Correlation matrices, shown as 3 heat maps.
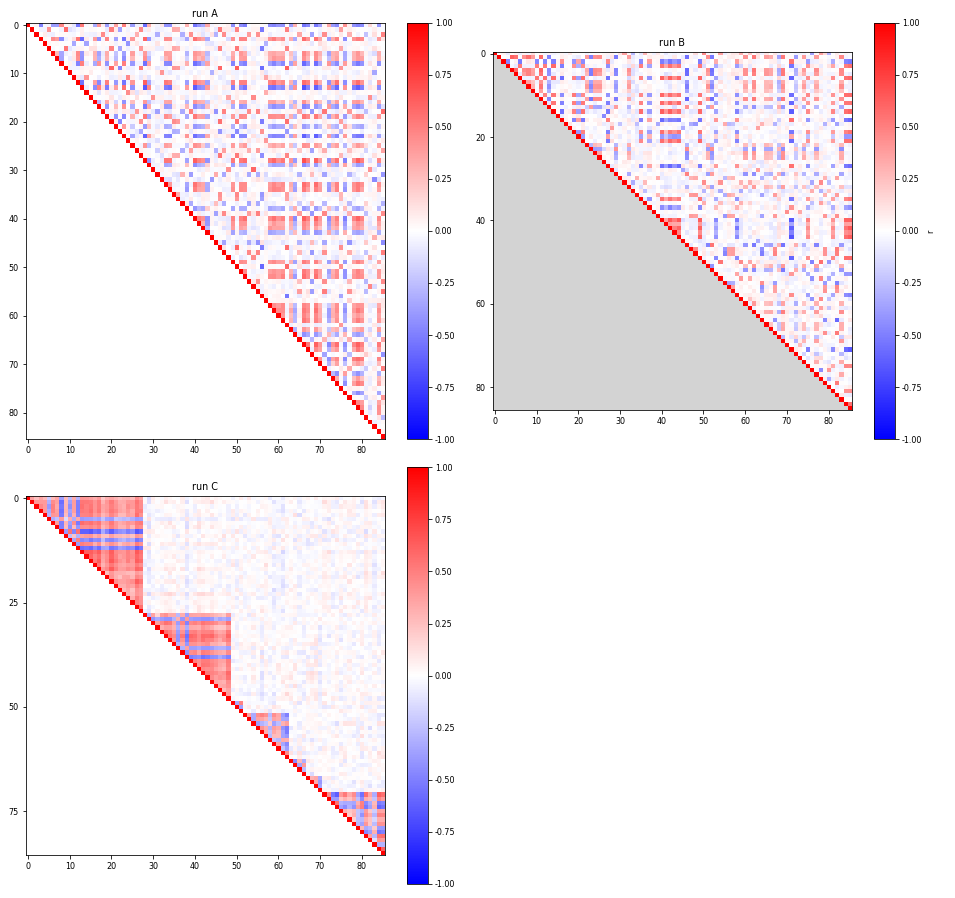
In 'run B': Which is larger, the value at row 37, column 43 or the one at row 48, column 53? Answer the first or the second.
the second
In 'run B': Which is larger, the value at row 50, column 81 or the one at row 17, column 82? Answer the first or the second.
the first
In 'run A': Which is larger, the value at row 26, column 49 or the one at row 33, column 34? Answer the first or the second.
the second
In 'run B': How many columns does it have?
86
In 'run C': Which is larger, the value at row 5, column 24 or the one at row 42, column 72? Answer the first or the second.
the second
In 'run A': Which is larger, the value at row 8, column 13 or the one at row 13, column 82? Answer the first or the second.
the first
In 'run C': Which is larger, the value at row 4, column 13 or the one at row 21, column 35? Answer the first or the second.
the first
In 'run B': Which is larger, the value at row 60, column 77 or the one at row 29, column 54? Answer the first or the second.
the first
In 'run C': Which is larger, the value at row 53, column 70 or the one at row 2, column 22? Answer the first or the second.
the second
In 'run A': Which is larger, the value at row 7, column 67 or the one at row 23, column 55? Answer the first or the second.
the first
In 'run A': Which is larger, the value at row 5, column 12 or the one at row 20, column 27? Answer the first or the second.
the second
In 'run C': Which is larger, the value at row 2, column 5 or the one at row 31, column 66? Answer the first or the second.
the second
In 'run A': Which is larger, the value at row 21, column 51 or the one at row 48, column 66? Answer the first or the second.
the second
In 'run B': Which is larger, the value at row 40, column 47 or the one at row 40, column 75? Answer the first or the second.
the second
